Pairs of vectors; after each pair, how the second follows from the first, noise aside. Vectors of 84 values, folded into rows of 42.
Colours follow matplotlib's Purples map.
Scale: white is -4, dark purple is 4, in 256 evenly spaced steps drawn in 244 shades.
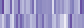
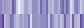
reversed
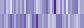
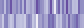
negated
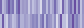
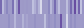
partly zeroed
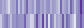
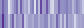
reversed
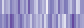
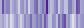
negated
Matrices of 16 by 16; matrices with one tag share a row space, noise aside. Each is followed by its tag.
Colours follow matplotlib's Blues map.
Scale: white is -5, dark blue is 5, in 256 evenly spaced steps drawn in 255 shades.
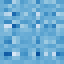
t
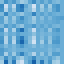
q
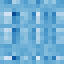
t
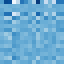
t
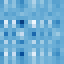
q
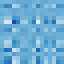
t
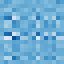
t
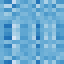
t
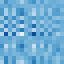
q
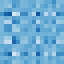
t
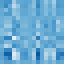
t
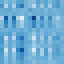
q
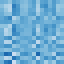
t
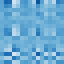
t
